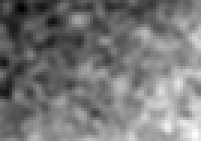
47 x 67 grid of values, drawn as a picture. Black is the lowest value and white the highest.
The field climbs toward the bottom right. The ninth with the lowest average is the top left. Neither half mirrors the other. There are no regular stripes. The texture is blotchy. The ninth with the highest average is the bottom right. The values follow a bell shape.
